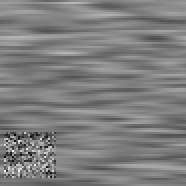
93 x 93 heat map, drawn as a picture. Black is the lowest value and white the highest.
Odd patch: rougher, in the bottom left. Grain: streaks across. Histogram: heavy tails on both sides. Slope: none.
